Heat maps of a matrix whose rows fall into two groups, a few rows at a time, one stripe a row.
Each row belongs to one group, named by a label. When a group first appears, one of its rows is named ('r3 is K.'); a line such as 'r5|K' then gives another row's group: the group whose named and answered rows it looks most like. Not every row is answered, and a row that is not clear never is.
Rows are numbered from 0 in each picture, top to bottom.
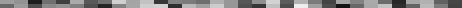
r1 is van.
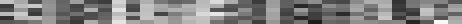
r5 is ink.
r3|van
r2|ink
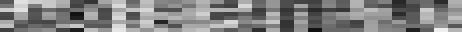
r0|ink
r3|ink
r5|van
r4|ink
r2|van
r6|van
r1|ink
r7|ink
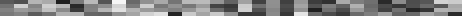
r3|van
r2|ink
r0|ink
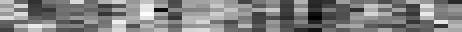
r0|van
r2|van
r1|van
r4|van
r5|ink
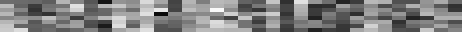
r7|van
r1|van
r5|van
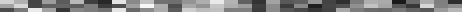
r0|van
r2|ink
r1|van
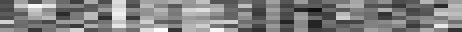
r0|ink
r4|ink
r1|ink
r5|van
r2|ink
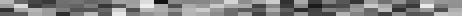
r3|ink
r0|van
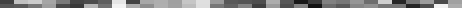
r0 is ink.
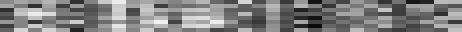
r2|ink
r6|ink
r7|ink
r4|ink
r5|van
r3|ink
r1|van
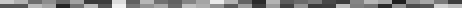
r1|ink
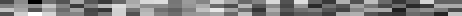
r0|van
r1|ink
